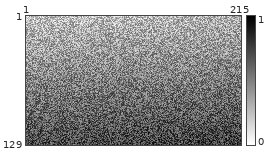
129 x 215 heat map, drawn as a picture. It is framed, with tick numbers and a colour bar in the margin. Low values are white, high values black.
Overall the values sit about 50% of the way up the scale. Fine speckle covers the field. There are no regular stripes. There is an overall slope up to the bottom.
